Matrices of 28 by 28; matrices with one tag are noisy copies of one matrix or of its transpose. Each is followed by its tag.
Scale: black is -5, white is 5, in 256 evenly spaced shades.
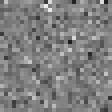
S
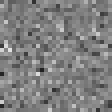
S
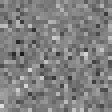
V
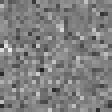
S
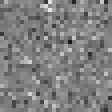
S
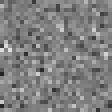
S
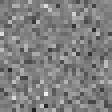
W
